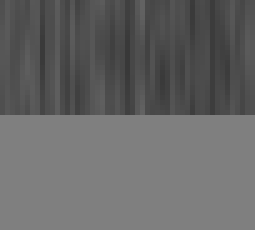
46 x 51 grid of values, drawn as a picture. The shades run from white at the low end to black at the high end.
It is made of 2 by 1 panels. Panel 1,1: high, streaked downward, faint in contrast. Panel 2,1: middling, flat.
